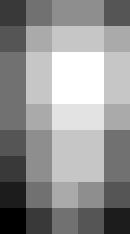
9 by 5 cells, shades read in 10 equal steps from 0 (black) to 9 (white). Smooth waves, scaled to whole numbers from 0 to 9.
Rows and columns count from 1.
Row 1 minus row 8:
1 0 -1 0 0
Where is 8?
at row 5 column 3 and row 5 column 4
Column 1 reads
2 3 4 4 4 3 2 1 0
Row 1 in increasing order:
2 3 4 5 5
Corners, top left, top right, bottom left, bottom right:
2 3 0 1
